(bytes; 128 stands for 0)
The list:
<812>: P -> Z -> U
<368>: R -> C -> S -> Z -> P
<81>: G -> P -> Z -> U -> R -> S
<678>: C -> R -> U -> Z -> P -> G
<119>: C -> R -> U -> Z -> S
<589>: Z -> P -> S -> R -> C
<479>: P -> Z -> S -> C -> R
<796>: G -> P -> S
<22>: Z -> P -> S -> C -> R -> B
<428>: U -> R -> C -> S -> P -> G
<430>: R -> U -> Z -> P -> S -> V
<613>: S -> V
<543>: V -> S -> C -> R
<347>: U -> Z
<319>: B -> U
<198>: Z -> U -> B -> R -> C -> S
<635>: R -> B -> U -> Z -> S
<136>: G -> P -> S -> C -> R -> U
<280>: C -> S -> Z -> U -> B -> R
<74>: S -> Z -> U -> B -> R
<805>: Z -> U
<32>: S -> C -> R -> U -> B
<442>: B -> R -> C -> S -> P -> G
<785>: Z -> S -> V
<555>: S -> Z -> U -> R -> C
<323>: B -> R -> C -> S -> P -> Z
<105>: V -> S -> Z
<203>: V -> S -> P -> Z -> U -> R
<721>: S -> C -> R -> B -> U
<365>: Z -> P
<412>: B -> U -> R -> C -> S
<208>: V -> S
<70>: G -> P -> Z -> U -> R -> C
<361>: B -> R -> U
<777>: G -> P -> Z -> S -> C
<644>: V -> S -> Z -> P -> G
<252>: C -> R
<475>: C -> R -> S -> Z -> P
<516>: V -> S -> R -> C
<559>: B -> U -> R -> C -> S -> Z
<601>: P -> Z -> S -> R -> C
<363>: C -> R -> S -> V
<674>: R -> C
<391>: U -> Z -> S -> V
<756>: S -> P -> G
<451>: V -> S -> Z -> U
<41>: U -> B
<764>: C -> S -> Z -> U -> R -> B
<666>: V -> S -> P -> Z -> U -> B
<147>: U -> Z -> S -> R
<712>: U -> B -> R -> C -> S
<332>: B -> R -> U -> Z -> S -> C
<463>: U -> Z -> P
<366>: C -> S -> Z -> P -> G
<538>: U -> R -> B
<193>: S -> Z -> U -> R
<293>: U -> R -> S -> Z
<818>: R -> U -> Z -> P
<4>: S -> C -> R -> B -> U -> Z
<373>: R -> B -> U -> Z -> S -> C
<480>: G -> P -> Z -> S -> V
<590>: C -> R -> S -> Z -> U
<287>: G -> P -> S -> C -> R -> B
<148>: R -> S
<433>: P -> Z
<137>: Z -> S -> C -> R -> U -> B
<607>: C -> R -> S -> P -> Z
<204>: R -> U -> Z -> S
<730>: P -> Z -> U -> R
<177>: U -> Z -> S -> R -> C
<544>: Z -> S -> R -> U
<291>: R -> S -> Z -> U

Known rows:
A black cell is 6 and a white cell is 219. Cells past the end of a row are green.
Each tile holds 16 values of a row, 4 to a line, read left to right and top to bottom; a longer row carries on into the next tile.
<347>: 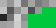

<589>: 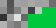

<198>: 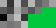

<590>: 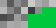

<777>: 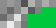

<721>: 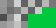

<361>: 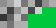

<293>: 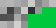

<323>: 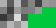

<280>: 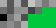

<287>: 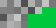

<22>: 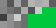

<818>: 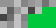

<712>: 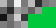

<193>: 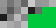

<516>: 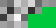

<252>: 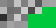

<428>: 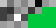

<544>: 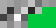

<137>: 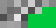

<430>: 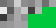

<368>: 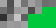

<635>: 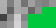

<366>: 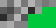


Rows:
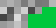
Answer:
<204>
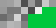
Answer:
<136>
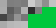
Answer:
<291>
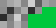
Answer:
<538>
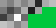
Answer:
<756>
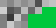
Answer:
<607>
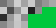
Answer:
<105>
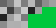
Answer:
<613>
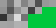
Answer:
<674>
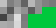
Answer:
<373>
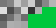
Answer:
<363>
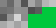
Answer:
<70>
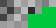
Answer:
<644>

